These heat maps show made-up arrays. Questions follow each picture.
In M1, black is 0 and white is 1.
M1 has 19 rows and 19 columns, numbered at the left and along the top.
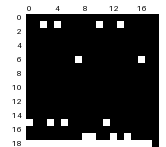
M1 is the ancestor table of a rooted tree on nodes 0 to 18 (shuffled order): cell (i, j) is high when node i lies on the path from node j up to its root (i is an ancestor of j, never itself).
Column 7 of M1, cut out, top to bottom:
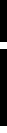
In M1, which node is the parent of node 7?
6
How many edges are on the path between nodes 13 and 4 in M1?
2
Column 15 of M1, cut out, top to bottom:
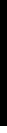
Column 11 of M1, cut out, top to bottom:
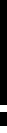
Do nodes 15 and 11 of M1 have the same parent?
no
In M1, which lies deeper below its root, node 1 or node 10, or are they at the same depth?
node 10
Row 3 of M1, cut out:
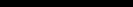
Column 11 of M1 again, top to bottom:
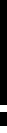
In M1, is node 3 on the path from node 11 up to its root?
no
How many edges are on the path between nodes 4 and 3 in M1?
4
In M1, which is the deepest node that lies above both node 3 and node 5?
15
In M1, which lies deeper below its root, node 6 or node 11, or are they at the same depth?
node 11
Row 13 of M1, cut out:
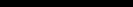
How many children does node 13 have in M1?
0
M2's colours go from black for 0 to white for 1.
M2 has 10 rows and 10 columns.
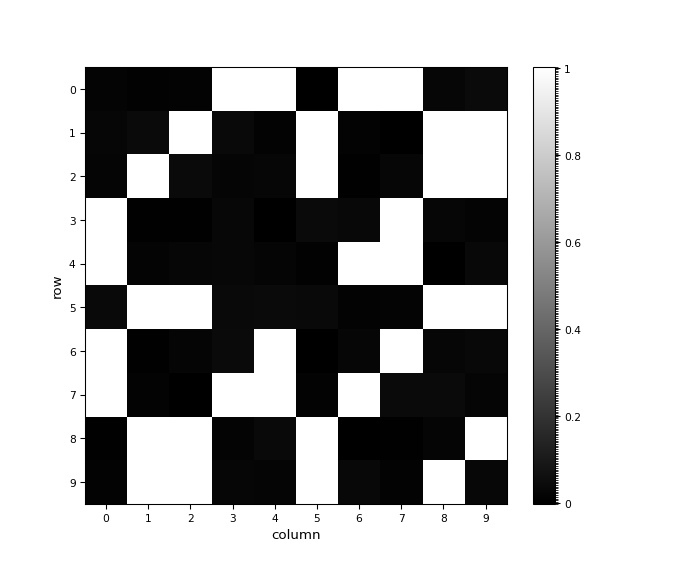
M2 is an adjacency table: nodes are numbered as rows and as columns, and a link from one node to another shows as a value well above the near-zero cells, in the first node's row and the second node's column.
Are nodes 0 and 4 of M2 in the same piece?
yes
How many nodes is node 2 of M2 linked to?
4
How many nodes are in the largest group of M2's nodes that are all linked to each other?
5
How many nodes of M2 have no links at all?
0
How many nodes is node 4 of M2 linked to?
3
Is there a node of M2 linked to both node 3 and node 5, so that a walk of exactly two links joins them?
no
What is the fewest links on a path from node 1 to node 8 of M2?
1
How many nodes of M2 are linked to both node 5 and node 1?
3
